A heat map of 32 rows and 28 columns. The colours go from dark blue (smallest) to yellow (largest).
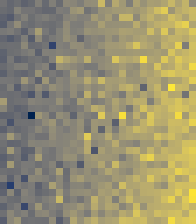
Odd rows or columns: none. Grain: fine. Ninth with the highest average: bottom right. Stripes: none. Slope: up to the right.
